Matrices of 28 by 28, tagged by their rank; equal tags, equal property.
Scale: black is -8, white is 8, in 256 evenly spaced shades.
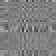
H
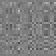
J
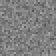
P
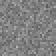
P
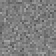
P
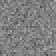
P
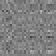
J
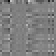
H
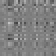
H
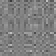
J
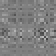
H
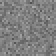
P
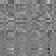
J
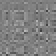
J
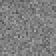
P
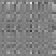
H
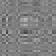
H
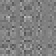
J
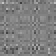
J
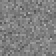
P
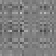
H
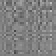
J
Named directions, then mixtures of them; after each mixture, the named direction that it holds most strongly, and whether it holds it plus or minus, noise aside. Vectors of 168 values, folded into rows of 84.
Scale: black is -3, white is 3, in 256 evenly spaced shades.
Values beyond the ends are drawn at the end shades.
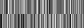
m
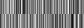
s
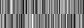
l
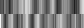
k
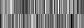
s, plus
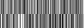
m, minus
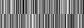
l, plus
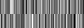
l, plus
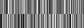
m, plus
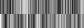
k, plus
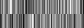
l, plus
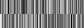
m, minus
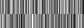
l, plus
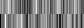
k, minus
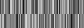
l, plus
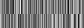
s, minus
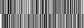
m, minus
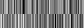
m, minus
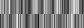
k, minus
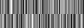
l, plus
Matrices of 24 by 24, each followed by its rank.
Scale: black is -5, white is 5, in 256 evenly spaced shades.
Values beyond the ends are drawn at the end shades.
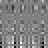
two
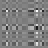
one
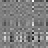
two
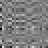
two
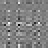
two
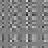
two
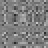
three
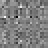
three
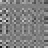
two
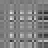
one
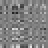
two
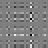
one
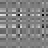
one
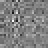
three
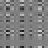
one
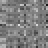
three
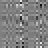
two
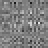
three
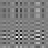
one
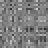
three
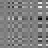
one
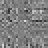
three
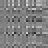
two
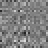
three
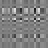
one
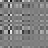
one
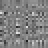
three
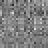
three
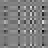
one
